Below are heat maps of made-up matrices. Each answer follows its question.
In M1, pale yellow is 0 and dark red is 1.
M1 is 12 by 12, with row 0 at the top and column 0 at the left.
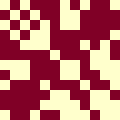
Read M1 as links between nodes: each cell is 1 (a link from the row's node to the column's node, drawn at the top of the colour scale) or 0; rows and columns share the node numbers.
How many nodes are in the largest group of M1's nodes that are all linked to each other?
4
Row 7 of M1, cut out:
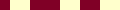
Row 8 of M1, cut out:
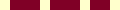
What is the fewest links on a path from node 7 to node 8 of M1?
1
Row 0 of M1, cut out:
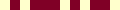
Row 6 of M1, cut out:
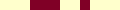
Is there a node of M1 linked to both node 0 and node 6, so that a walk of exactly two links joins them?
yes
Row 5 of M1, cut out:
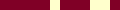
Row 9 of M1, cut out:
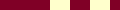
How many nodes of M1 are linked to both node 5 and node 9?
8
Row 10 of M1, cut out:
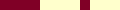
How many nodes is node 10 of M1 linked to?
5
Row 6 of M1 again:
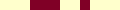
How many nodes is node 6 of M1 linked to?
4
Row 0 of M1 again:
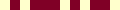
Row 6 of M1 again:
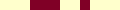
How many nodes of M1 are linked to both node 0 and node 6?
3
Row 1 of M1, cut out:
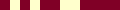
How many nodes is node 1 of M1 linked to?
8
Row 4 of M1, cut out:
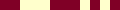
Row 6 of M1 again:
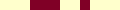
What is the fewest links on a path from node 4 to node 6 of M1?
1
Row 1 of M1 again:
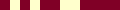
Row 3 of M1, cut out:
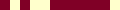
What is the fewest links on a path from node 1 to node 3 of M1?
2
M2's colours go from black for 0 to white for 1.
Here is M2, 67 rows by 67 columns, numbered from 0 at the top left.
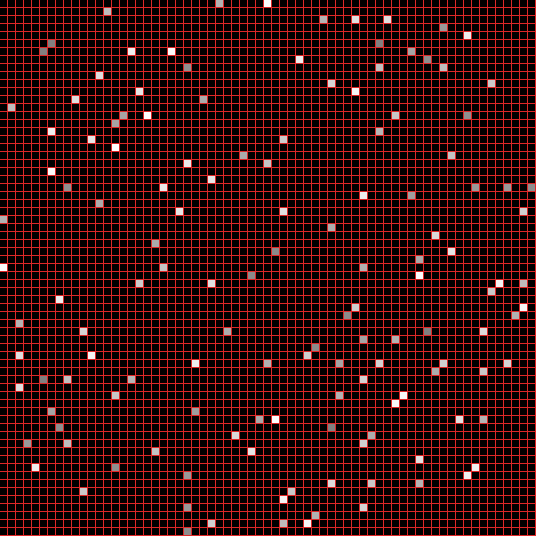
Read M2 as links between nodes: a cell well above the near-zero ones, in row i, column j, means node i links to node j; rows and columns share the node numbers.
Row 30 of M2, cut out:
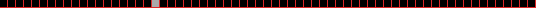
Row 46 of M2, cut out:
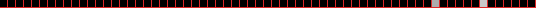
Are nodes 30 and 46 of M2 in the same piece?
yes
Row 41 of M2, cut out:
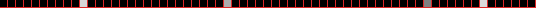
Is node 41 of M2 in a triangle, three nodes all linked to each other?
no
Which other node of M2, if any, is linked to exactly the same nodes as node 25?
node 9
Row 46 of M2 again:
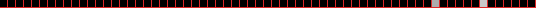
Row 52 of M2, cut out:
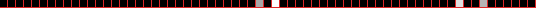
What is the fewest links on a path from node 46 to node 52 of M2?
2
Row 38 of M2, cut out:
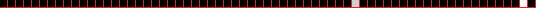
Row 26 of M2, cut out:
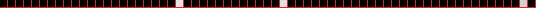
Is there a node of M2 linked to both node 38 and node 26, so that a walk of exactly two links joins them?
yes
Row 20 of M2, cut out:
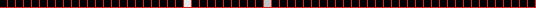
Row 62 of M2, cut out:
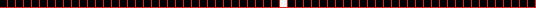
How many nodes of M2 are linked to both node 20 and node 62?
0
